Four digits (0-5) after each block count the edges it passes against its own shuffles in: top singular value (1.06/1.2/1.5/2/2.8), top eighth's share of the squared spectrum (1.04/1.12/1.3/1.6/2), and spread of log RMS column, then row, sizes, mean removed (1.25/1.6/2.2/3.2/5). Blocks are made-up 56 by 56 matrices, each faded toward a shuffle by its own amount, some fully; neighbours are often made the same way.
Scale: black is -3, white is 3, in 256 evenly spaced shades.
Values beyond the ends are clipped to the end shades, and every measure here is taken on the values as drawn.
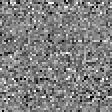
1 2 0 3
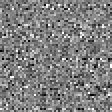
1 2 0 3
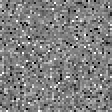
0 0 0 0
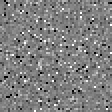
1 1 0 0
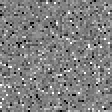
0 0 0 0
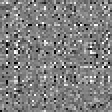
4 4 3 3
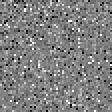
1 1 0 0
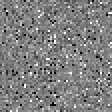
3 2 1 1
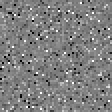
0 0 0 0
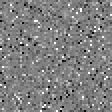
0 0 0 0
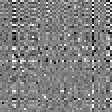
5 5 3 3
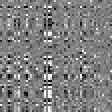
5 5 3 3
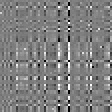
5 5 4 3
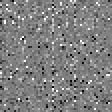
3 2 1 0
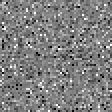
3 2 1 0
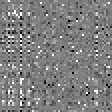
4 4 2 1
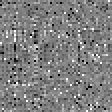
3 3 1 0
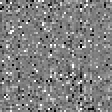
3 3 2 1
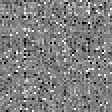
3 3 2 1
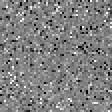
1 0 0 0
